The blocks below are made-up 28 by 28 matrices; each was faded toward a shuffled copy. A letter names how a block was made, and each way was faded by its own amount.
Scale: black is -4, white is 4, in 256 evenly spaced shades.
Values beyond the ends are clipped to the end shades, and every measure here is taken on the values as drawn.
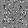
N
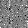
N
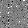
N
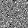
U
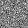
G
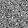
G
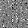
N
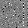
N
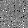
N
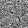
G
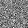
U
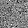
G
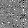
N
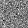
G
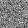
G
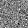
G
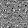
U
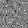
N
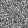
G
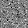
N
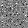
N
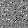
U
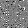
N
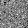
G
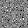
N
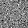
G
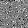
U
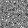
U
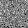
U
